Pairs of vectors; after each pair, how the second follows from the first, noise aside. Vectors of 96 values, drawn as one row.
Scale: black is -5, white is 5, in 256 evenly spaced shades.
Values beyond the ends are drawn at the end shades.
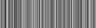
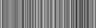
shuffled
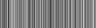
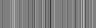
partly zeroed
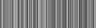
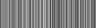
shuffled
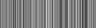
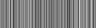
shuffled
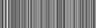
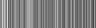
sign-scrambled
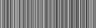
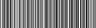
scaled up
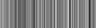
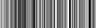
scaled up
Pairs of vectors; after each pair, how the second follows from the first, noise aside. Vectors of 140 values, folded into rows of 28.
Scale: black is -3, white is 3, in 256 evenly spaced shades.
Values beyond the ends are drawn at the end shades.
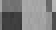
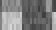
negated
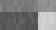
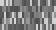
shuffled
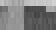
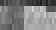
negated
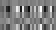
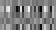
negated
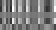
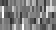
shuffled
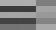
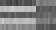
negated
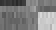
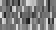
shuffled
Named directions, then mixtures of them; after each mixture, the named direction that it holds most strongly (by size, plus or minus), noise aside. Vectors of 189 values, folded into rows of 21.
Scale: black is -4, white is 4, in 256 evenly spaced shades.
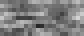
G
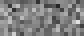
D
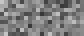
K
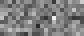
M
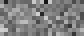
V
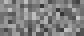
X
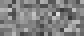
X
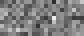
M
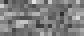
G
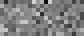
V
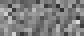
D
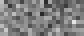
K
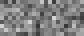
M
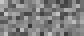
K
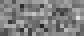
X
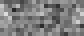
D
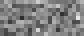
D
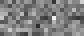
M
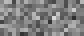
M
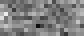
G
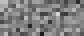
K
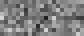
M
